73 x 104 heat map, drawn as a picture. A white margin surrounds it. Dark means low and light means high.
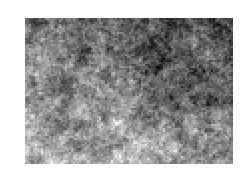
There is an overall slope up to the bottom left. The field is mottled with small blotches. Overall the values sit about 50% of the way up the scale. The top right is the ninth with the lowest average.
